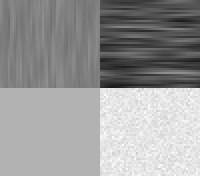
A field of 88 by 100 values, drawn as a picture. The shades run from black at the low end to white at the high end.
The table splits into 2 rows of 2 panels. Panel 1,1: middling, streaked downward, faint in contrast. Panel 1,2: low, streaked across. Panel 2,1: high, flat. Panel 2,2: very high, fine-grained, faint in contrast.
